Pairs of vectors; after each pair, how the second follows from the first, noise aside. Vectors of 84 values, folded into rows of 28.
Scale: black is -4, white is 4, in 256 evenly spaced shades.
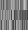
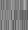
shrunk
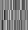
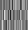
negated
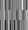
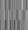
shrunk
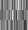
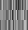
negated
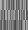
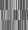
shuffled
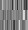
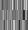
negated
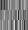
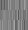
shrunk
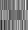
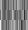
shuffled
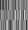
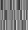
shuffled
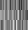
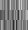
negated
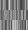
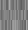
shrunk
